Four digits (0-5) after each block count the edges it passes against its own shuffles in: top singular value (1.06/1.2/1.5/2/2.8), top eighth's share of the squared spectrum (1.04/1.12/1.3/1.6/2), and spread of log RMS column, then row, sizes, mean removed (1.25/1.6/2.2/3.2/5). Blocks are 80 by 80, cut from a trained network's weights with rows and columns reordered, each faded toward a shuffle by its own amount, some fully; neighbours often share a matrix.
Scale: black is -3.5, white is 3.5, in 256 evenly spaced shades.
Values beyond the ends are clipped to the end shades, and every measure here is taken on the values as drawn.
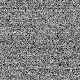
2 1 0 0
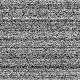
4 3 0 2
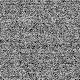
2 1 0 0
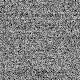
2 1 0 0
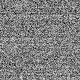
2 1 0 0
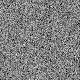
0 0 0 0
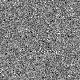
3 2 0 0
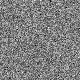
1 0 0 0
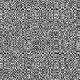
5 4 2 3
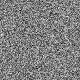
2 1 0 0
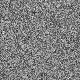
0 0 0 0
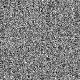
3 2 1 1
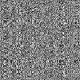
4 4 2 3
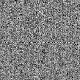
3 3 1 1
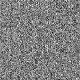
3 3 1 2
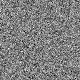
0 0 0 0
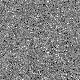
0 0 0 0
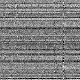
5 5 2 4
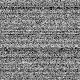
4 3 0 2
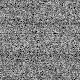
2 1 0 0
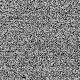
1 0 0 0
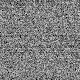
2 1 0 0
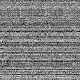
5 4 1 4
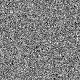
2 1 0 0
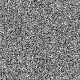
2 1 0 0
